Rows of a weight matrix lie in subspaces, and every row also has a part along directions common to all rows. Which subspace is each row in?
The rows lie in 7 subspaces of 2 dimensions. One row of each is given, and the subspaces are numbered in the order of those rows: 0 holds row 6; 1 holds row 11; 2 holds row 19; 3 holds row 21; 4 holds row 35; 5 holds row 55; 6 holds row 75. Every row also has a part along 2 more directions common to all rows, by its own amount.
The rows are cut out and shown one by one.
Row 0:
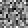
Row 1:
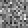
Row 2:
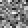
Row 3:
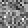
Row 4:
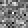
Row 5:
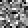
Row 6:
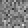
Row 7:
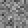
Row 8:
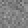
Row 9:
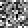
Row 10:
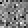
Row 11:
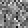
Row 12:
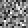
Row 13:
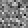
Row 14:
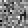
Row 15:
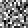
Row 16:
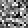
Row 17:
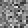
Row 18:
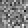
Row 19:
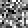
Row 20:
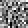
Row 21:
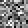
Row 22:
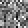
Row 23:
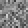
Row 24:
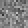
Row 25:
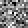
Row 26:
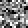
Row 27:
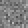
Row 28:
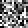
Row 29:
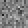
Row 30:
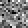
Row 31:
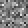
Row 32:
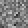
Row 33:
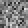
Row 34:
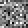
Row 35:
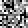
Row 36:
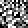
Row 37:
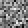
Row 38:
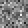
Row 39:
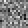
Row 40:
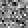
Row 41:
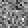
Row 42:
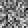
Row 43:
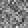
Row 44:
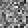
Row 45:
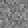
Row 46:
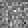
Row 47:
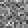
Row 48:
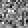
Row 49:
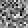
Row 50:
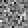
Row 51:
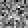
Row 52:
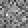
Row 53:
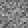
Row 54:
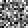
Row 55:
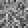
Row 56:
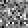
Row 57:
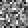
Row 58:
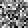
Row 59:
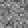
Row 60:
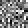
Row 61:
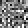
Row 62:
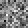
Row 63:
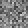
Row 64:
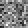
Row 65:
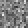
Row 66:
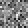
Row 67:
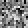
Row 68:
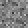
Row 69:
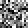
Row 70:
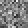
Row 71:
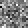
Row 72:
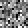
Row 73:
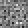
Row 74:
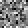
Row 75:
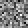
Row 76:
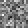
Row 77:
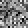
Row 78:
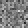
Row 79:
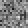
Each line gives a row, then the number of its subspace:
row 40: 6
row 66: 1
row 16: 6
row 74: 2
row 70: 6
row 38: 1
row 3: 1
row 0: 2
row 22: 1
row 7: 3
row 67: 3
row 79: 4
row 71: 5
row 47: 3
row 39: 4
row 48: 2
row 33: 5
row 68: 6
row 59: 3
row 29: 3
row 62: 5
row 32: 6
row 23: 5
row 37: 0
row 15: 0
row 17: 3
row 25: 6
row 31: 6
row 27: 0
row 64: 4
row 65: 3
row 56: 4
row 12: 0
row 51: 3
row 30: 2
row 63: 4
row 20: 5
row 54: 2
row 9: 1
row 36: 6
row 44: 3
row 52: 5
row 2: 2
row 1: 4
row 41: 1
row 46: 5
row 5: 2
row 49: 6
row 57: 2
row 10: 1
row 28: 4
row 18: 0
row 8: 1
